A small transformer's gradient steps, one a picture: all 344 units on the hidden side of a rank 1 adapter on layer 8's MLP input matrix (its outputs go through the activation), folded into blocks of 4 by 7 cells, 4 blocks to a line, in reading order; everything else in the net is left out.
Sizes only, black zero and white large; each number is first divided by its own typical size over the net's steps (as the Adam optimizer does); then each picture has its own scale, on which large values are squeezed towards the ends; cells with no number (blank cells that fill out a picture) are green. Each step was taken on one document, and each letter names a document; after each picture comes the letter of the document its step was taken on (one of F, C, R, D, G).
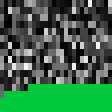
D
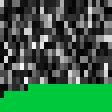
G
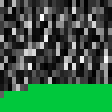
G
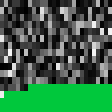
D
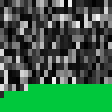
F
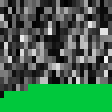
D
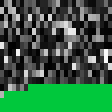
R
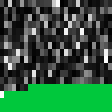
R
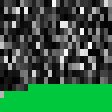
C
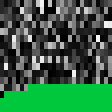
F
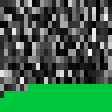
F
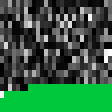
R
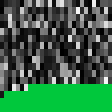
F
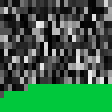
C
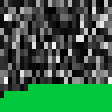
F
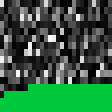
D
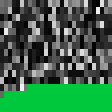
C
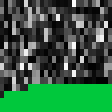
G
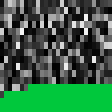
F
